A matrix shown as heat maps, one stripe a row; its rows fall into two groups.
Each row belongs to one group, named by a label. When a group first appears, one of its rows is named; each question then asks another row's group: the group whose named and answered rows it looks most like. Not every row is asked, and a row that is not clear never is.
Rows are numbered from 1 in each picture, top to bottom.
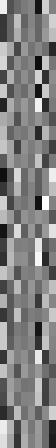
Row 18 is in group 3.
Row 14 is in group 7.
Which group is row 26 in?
3
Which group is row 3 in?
7
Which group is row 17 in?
7
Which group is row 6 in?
3
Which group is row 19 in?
3
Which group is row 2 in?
7
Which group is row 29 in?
3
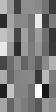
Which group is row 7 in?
3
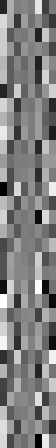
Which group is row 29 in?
3
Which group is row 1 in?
3
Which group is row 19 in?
3
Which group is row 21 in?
3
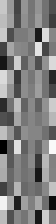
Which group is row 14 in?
7
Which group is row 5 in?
7
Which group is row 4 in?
3
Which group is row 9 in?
7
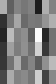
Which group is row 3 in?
3
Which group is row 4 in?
3
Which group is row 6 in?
3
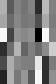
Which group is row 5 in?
3
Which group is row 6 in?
3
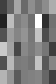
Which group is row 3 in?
3
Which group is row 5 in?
3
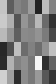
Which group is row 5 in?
3
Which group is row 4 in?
7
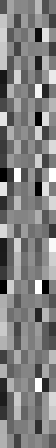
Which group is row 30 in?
7
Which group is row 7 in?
3
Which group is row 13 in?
7
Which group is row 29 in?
7
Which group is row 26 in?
7
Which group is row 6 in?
7
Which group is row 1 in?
3
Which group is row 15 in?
7
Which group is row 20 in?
7
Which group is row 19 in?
7
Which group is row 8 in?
7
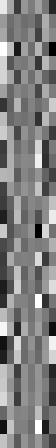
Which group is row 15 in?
7
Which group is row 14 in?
3
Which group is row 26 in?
7
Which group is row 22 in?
3
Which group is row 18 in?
7
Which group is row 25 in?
7
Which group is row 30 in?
3
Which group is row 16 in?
7
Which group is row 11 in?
3
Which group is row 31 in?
3
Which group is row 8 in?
7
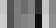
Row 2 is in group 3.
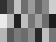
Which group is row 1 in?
7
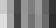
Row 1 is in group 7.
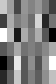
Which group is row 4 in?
7
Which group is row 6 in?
7
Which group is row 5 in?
7
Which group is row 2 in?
3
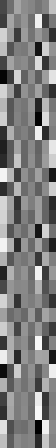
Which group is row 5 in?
3
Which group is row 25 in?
3
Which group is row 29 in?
3
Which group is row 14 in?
7
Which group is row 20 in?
3
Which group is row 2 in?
3
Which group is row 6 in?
7
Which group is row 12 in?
7
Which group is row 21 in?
3
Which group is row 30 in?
3
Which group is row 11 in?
7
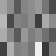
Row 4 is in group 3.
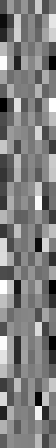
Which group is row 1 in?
3
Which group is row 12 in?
7
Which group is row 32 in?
3
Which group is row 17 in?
7
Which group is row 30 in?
3
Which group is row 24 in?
3
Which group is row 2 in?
7
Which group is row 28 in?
7
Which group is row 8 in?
7
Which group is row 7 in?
3
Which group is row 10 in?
3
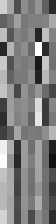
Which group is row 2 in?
7
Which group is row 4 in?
3
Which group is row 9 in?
3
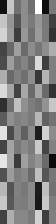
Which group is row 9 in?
3
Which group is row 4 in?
7
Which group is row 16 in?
3
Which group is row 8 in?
7
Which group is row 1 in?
3
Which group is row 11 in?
3
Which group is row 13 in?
3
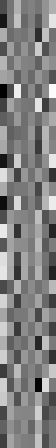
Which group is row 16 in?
3
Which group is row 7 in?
7
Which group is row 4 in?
3
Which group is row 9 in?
7
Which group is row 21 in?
7
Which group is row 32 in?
3
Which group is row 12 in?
7
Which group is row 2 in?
7
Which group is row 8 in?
3
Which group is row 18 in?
3
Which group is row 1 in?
7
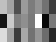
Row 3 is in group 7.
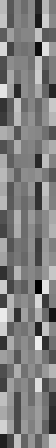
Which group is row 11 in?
7
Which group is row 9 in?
7
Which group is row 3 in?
3
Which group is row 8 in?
7
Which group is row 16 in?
7
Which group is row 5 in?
3
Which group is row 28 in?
3
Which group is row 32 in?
7
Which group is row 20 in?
7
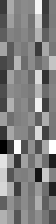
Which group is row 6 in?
3
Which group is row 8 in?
3
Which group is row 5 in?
7
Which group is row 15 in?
3
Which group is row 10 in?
3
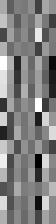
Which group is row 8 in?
3
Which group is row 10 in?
7
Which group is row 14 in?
7
